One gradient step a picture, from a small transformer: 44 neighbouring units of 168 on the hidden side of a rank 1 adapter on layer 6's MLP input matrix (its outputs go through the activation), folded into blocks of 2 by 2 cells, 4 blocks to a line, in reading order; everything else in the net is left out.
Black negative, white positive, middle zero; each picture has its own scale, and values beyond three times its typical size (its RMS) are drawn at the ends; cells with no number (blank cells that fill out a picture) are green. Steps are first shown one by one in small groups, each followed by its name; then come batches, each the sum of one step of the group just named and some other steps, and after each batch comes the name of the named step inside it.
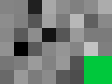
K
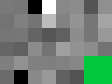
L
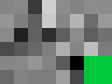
K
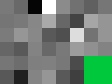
L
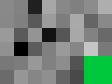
K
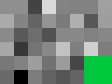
K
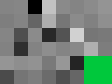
K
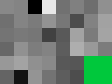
L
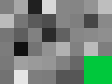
K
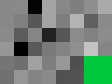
K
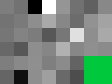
L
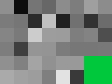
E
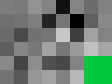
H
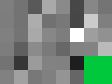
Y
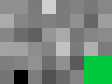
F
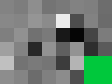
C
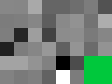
H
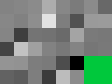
E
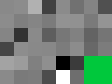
C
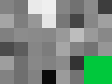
Y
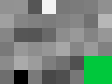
F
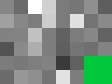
E
